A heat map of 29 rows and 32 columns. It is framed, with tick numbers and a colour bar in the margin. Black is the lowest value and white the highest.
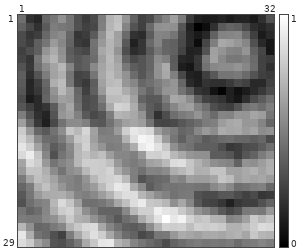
Mirror symmetry: none. Seam: horizontal, 50% of the way down, the bottom part higher. Odd rows or columns: none. Rings: centred on the top right.
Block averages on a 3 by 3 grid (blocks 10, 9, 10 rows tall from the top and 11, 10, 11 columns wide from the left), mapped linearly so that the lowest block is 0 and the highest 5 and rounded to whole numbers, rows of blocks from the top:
230 / 453 / 554
